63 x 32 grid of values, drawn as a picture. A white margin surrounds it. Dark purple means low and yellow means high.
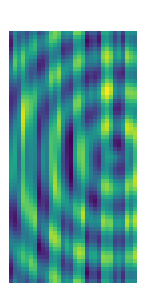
Rings: centred on the middle right. Grain: streaks running down. Slope: none. Stripes: upright, repeating 5 times.
